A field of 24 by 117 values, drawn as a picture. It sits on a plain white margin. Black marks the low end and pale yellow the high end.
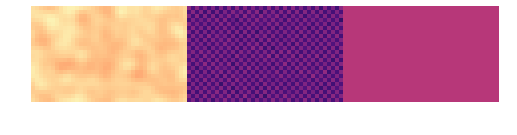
The table splits into one row of 3 panels. Panel 1,1: very high, blotchy, faint in contrast. Panel 1,2: low, checkered. Panel 1,3: middling, flat.
